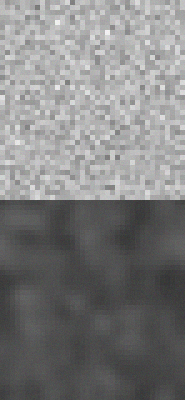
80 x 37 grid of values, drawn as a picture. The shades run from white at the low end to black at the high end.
The table splits into 2 rows of 1 panel. Panel 1,1: low, fine-grained. Panel 2,1: high, blotchy, faint in contrast.
